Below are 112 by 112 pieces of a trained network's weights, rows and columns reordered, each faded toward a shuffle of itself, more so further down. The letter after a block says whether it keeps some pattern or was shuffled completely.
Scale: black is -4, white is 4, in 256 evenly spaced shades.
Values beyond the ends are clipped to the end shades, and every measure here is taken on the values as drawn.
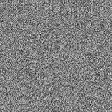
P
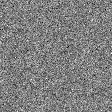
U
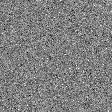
U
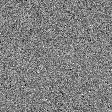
U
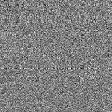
P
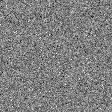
U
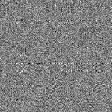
P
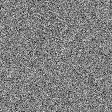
U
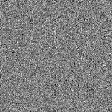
P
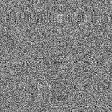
P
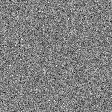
U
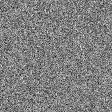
U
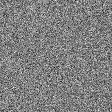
U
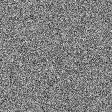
U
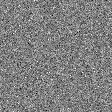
U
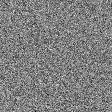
U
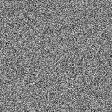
P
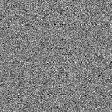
P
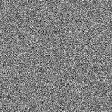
P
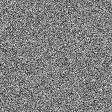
U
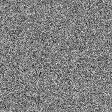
U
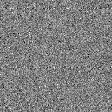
P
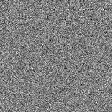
P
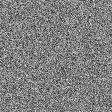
U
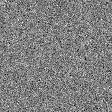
U
